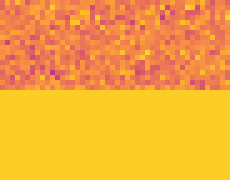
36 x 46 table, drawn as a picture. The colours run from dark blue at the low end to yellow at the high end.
The table splits into 2 rows of 1 panel. Panel 1,1: high, fine-grained. Panel 2,1: very high, flat.
